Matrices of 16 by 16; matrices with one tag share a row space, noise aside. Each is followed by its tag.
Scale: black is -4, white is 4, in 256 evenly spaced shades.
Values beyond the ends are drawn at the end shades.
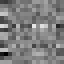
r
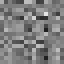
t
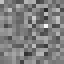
t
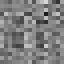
t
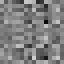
t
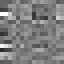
r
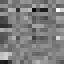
r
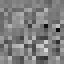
t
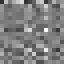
t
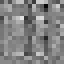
t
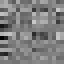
r
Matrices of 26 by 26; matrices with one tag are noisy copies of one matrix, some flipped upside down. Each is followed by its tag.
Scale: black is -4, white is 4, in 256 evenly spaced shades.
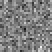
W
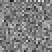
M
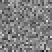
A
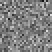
A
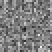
W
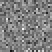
M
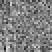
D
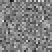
M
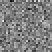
M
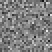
A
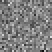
A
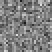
W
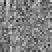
D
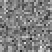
W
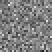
A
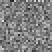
M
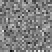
M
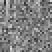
D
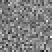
A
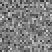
A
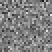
A
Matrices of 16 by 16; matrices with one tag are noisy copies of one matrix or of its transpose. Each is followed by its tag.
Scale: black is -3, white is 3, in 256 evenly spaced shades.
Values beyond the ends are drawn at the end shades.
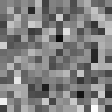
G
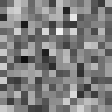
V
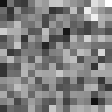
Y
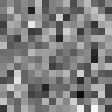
G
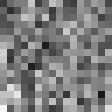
Y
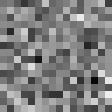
G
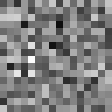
V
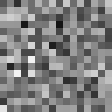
V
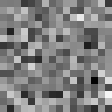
G
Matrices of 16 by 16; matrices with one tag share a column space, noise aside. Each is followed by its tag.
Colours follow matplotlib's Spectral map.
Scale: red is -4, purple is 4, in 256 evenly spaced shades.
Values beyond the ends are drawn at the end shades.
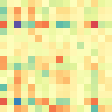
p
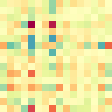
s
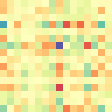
s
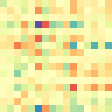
s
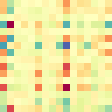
s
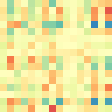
p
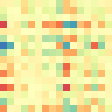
s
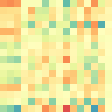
p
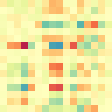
s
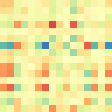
s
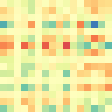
s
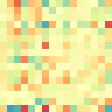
p
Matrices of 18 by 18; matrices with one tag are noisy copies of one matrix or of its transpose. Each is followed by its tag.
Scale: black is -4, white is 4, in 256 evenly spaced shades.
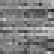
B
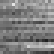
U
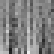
B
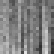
U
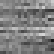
B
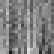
B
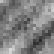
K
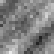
K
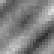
K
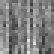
B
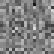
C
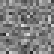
C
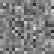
C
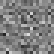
C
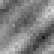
K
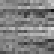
B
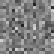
C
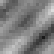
K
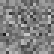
C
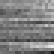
U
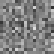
C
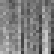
U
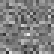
C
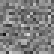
C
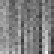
U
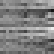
B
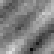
K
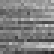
U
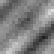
K
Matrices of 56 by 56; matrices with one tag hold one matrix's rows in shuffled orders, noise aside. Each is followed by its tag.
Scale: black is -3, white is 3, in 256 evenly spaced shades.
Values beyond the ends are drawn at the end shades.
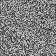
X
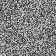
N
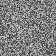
X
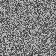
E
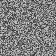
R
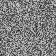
X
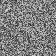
N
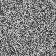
X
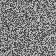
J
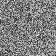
J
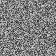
E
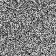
J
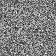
N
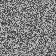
R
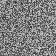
J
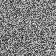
J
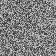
J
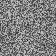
X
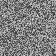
J
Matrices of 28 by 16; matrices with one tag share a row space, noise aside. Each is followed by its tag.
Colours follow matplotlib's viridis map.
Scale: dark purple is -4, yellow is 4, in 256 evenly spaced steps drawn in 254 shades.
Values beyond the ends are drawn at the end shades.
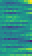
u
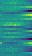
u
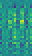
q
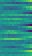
u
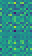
q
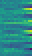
u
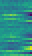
u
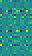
q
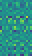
q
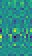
q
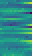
u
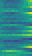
u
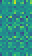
q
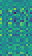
q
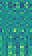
q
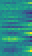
u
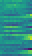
u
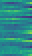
u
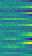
u
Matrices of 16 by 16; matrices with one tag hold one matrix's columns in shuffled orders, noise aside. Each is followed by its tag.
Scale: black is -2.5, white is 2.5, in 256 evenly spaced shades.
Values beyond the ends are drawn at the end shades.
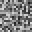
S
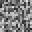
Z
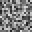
S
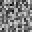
Z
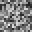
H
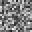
S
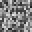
Z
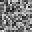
S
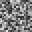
S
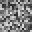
H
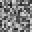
Z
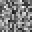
Z
